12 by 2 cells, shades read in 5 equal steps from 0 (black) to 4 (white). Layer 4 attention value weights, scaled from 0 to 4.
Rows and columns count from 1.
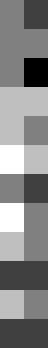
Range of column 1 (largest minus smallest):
3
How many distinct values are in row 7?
2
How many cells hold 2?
9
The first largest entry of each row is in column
1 1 1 1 1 1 1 1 1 1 1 1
